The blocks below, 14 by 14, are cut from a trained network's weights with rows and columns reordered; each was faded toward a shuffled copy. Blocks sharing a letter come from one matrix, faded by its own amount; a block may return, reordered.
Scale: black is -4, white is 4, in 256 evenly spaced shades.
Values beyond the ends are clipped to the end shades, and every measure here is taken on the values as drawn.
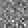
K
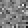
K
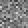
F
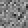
F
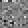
K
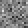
F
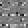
K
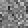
K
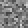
F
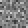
F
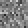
F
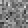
F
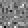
K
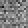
F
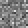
F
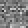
K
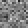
K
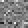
K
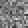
F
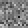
K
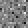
K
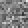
F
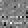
K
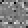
K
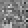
K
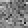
F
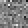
K
